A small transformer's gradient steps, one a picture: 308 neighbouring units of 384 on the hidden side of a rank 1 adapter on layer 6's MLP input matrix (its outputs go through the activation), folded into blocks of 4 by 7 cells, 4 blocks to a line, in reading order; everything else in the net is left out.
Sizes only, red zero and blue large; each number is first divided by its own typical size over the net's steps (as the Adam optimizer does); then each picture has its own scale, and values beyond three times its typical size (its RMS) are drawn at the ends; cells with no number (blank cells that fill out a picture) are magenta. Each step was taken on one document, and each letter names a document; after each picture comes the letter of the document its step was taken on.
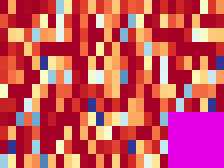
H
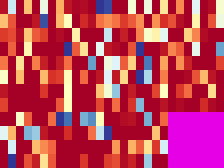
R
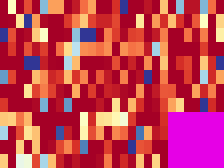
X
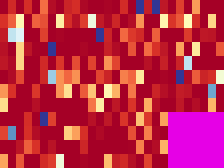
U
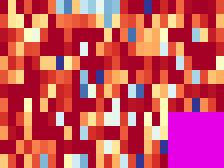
H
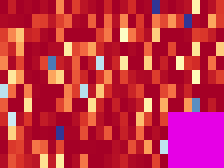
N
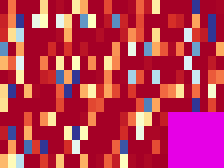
U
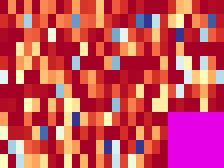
H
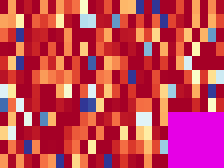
U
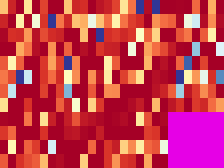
U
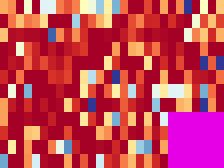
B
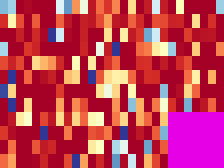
R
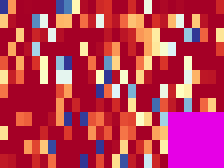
R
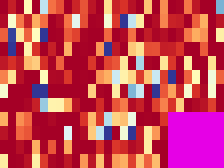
H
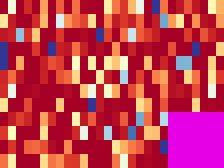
N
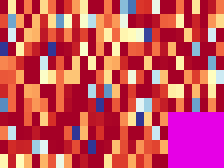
U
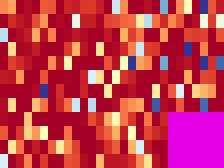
B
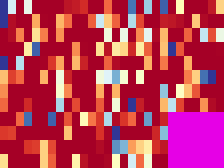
R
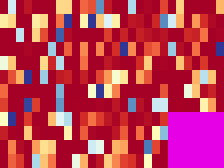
R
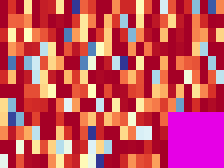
X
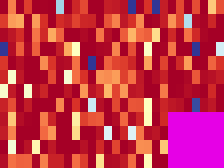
N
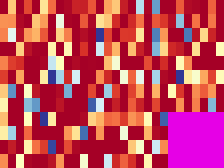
U
